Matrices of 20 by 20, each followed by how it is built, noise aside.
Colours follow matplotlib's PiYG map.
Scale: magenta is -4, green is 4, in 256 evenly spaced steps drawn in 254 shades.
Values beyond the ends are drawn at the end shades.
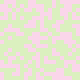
noise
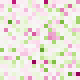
noise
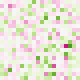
noise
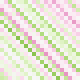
Toeplitz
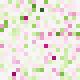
noise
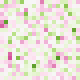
noise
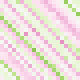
Toeplitz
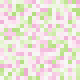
noise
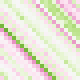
Toeplitz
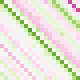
Toeplitz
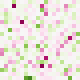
noise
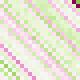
Toeplitz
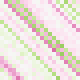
Toeplitz
